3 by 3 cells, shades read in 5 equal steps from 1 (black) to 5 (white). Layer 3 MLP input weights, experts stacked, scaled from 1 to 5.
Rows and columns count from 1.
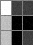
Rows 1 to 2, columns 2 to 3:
2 2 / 1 1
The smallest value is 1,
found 3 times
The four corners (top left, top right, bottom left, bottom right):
5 2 4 2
